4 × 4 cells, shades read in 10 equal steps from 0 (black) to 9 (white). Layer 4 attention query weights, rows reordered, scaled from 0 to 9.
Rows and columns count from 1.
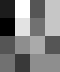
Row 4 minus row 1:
3 -7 2 -2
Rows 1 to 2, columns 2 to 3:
9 3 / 8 4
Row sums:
20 19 17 16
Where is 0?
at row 2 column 1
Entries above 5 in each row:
2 2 1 0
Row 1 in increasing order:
1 3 7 9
